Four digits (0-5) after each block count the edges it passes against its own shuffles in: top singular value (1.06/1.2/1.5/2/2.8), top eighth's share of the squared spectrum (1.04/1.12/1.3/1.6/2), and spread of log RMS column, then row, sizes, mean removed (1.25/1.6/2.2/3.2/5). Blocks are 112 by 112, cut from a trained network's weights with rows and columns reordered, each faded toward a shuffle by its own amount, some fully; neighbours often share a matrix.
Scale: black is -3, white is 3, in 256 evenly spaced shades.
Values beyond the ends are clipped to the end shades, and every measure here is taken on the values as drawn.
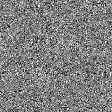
2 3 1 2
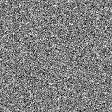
2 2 1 0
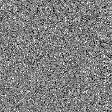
2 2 2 0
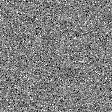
2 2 0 1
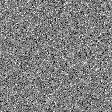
0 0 0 0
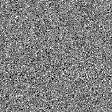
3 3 2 1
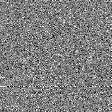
3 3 1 2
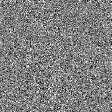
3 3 2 1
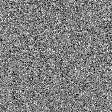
2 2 0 0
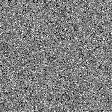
1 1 0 0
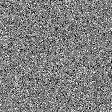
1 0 0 0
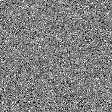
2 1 0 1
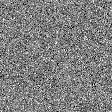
1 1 0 0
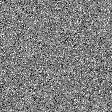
0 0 0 0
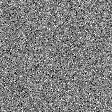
0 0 0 0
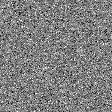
1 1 0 0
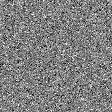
1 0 0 0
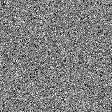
2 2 0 0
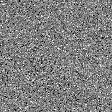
1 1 0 0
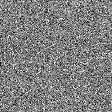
3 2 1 1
